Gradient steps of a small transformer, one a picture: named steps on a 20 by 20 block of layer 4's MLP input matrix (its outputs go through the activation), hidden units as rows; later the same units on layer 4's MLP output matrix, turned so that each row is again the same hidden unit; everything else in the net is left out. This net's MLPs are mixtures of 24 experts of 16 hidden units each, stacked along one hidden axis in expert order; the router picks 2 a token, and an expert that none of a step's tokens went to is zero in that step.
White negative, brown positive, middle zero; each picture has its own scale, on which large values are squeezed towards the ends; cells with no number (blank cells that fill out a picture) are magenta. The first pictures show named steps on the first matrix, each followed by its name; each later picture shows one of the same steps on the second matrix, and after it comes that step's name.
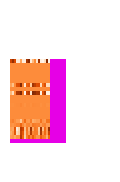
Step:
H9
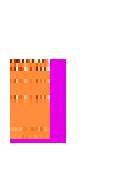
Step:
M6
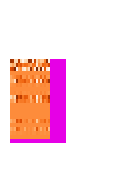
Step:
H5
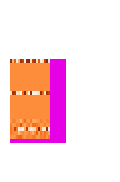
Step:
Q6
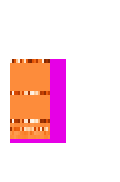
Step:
Q6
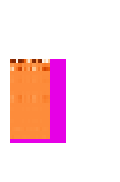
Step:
M6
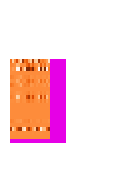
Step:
H5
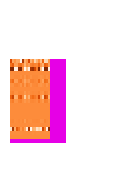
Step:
H5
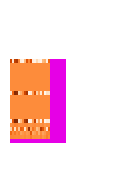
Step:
Q6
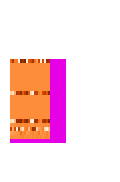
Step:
Q6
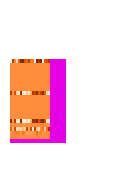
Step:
Q6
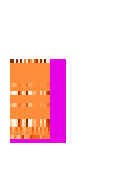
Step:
H9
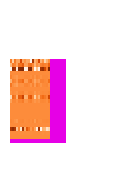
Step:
H5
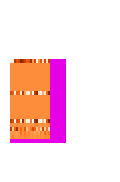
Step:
Q6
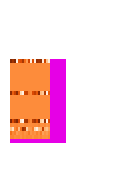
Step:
Q6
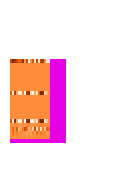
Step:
Q6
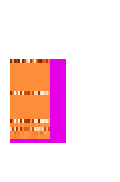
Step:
Q6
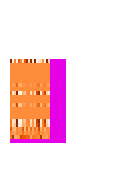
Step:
H9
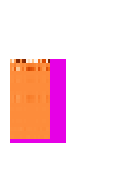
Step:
M6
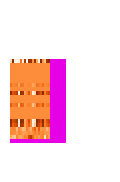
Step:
H9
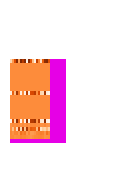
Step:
Q6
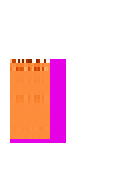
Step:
M6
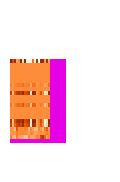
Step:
H9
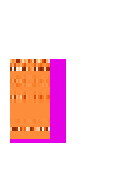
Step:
H5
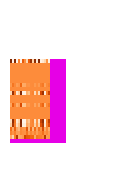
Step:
H9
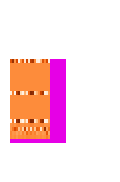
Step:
Q6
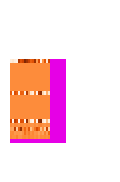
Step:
Q6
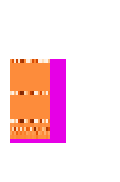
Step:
Q6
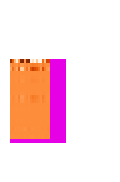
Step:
M6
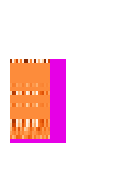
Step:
H9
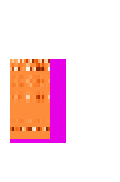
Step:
H5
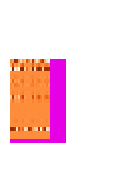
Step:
H5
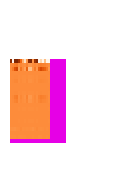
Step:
M6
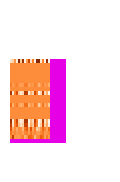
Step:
H9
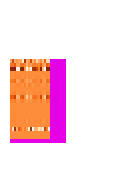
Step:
H5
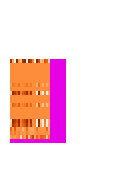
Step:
H9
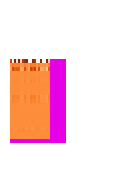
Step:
M6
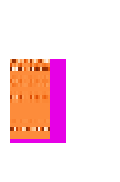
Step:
H5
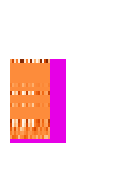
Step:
H9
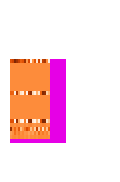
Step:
Q6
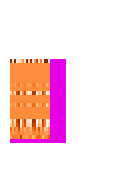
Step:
H9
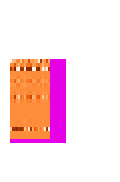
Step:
H5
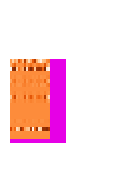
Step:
H5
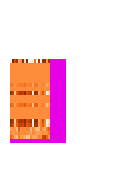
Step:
H9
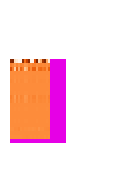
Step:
M6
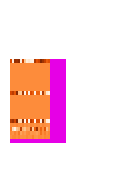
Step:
Q6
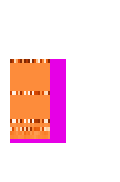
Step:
Q6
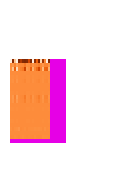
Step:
M6
